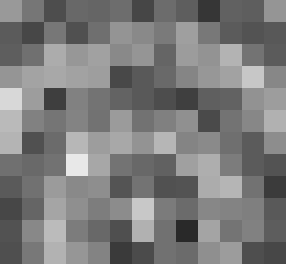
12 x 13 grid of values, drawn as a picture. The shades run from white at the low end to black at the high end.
Rings: centred on the bottom middle. Odd rows or columns: none. Ninth with the highest average: bottom middle. Ninth with the lowest average: middle left. Slope: none.
